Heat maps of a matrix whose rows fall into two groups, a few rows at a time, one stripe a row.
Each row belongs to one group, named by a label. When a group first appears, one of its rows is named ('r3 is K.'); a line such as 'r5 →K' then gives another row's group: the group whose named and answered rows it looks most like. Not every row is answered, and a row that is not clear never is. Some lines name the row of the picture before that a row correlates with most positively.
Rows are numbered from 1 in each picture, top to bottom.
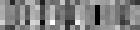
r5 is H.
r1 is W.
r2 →H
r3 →H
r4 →H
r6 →W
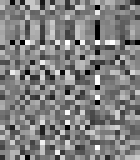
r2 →H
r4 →W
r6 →H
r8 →H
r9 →W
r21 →H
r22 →W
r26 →W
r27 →W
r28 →W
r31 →W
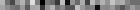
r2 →H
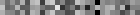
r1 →H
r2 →W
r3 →H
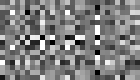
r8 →H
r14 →W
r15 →H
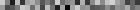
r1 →W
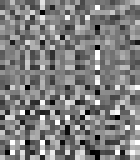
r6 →H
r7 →H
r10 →H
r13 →W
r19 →H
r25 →W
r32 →H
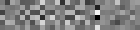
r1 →W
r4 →H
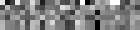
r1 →W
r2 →W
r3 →H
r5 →H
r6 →H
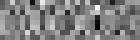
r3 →W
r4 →H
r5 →H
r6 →H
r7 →W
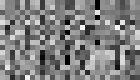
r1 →H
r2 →H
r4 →H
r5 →W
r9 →H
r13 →W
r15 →W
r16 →W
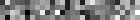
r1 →W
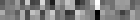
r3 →H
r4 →H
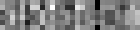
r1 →H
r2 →H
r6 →H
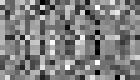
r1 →W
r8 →W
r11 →H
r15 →H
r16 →W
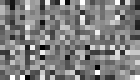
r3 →W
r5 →W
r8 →W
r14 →H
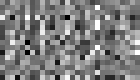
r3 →W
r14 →H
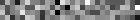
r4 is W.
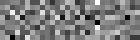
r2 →W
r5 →H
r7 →W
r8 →W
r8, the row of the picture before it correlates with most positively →4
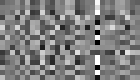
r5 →H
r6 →W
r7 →H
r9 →H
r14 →H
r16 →H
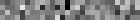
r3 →W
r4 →W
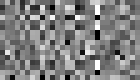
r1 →W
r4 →H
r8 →H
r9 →W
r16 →W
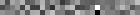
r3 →H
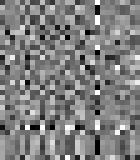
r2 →H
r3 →H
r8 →W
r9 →W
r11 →H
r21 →H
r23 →H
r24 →W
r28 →H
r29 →H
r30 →H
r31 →H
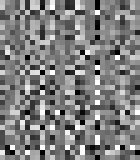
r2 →H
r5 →H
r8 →H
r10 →W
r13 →H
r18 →W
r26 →H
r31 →W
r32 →H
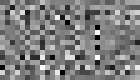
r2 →W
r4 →W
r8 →H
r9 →W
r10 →H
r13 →H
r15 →W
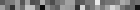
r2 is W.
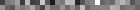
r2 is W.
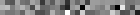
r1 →W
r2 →W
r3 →W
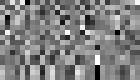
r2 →W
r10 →H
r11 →W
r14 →H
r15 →H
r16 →H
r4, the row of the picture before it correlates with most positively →1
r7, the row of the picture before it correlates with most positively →2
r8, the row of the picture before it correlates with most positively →1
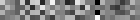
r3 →H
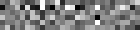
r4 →H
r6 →W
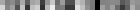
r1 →H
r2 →H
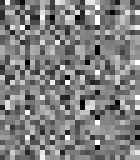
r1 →W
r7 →W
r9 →W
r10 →H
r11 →H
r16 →W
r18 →W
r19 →H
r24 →H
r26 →W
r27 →W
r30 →H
